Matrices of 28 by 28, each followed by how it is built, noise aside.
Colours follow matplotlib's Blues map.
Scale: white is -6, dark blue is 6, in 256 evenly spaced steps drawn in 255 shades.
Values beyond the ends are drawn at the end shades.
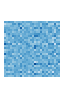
low rank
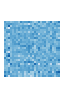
low rank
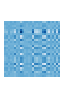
low rank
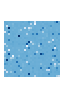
sparse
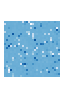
sparse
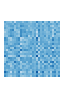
low rank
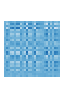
low rank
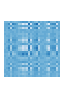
low rank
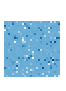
sparse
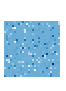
sparse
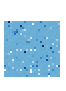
sparse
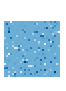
sparse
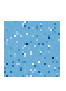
sparse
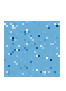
sparse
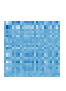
low rank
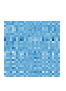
low rank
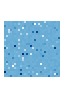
sparse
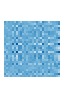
low rank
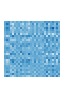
low rank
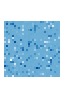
sparse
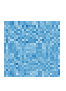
low rank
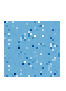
sparse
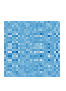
low rank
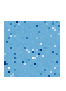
sparse
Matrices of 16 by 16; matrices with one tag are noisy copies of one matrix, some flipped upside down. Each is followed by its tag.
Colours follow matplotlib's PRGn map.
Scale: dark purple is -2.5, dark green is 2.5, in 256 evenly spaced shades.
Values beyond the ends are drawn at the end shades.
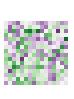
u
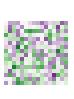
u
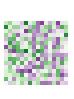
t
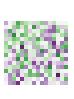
u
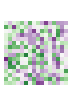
t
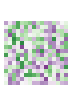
u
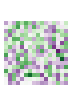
u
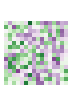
t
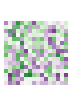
u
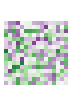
u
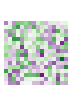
u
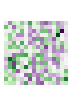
t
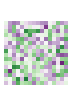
u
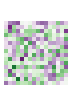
u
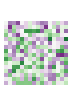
u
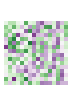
t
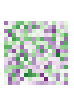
u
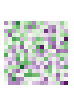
u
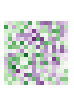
t
